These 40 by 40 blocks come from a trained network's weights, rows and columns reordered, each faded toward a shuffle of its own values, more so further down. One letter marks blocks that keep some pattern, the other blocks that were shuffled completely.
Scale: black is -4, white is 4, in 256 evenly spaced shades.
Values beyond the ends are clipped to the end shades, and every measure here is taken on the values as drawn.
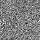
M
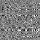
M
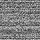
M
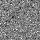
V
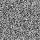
V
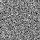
V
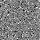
V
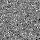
V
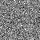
V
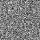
M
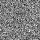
V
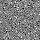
V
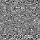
M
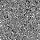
V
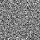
M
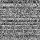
M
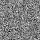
V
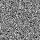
V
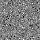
M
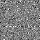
M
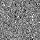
M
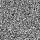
V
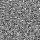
M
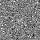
V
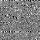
M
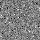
V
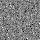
V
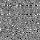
M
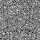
V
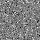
V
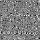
M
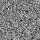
V
